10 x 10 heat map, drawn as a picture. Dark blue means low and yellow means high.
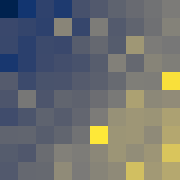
On average the colour sits 40% of the way up the scale. The field climbs toward the bottom right. Neither half mirrors the other. The top left is the ninth with the lowest average.
